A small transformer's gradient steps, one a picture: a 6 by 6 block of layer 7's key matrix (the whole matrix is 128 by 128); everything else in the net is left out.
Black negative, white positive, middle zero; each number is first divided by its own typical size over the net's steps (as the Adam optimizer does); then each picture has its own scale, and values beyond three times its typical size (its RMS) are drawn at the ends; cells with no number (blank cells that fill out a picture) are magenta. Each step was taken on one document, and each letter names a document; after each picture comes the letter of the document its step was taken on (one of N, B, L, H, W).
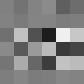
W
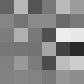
W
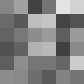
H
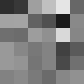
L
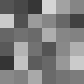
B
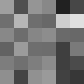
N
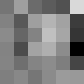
H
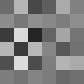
W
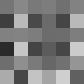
N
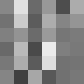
N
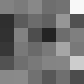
H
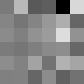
L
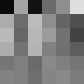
H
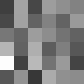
B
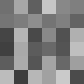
N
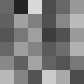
N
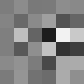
W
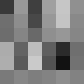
B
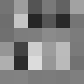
B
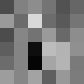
B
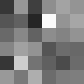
B
